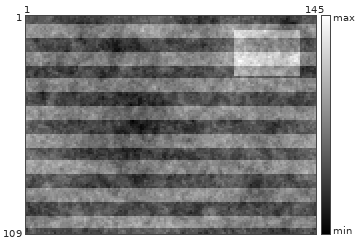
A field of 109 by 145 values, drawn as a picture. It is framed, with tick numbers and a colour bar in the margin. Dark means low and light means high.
Stripes running across repeat 8 times from top to bottom. An odd patch, higher than its surroundings, sits in the top right. The centre is the ninth with the lowest average. The top right is the ninth with the highest average.
